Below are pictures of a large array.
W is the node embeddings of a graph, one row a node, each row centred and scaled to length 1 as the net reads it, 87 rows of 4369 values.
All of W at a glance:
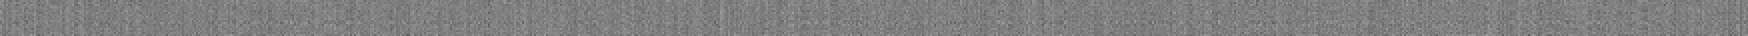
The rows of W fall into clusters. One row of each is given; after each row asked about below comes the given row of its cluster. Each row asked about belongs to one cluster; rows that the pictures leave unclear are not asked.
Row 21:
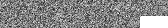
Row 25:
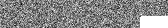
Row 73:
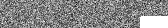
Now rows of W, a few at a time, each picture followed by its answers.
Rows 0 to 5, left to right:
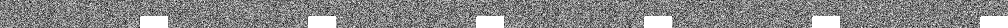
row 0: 21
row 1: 21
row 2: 25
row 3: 21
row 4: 25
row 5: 73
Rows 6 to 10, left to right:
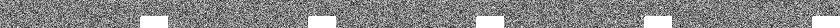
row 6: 25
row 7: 21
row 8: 25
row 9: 25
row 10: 21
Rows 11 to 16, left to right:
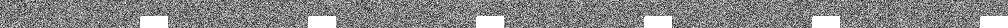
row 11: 21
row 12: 21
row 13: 25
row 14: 25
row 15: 73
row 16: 21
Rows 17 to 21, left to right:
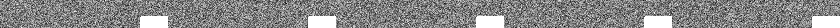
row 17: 73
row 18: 21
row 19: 25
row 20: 25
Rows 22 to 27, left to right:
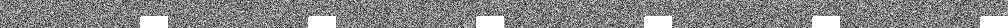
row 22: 73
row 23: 73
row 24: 21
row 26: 25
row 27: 73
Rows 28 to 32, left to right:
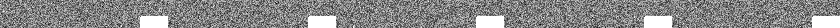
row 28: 73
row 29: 25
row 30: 25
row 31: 25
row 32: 25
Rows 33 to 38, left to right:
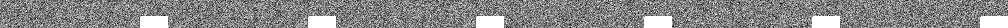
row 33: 21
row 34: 21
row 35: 21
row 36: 73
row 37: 25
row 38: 73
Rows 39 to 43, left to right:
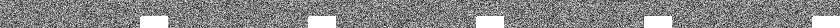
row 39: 25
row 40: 25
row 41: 73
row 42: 21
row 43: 25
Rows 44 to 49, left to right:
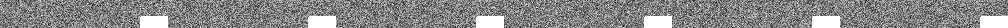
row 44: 73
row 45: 25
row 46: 25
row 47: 73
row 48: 21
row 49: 25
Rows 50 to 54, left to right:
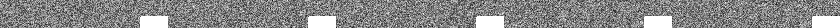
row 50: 73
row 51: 73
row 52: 73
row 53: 21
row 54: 21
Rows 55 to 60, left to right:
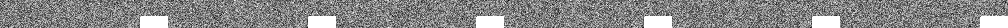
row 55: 21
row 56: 21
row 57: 73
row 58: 21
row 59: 21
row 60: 25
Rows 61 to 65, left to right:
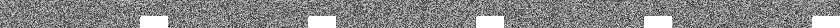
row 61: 25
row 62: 25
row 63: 21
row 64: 21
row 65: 25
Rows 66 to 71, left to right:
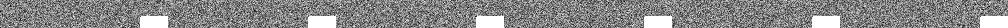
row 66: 73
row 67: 25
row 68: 25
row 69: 21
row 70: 25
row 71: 73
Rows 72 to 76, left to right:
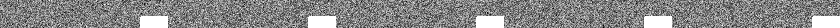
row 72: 73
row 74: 25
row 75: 21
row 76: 25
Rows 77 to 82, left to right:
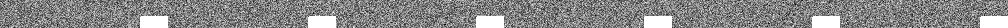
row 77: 21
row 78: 73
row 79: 25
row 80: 21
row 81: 73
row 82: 73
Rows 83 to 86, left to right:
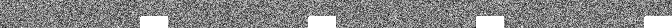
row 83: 73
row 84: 25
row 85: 21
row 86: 25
